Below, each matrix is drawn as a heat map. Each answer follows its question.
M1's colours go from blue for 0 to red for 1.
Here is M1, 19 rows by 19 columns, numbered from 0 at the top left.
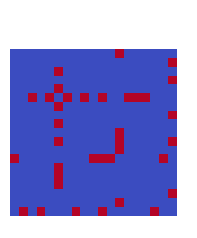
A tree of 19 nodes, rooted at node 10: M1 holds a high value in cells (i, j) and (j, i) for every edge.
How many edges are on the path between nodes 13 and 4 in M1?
2
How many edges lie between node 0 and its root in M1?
2
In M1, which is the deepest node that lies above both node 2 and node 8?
5
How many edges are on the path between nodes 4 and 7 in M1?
4
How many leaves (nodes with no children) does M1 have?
15
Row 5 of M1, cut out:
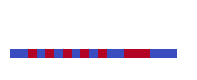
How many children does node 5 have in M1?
7
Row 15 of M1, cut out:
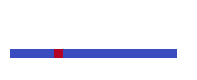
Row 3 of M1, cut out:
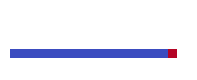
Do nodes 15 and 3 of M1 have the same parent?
no
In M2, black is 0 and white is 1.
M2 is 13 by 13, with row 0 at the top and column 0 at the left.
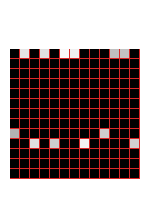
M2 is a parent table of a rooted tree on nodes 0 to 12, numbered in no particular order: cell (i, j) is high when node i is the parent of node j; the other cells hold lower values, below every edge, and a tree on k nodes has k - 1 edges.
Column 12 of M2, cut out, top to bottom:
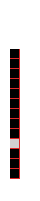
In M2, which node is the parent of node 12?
9
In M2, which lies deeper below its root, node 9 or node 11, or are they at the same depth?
node 11
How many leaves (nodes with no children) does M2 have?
10
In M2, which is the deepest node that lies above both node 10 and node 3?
0
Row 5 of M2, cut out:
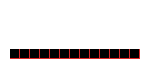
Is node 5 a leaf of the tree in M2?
yes
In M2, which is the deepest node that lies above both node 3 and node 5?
0
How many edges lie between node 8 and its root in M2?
0
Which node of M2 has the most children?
0
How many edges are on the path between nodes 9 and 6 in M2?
3
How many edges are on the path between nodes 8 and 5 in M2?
2
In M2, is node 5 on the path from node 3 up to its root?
no
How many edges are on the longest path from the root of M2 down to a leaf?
2
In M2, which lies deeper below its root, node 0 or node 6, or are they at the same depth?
node 6
